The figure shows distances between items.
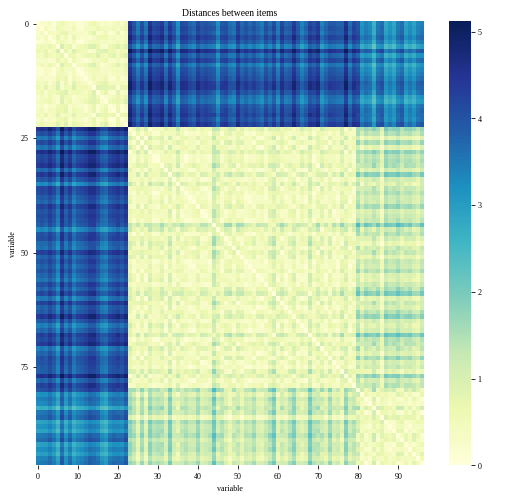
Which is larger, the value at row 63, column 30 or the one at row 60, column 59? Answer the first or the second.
the second
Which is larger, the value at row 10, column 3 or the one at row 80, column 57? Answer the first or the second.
the second
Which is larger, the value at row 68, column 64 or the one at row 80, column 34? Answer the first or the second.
the second
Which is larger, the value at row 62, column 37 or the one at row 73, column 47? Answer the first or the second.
the second
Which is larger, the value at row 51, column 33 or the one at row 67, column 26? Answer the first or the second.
the first
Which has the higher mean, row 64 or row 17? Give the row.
17
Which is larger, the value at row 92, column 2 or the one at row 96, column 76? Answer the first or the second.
the first
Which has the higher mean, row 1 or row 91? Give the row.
1
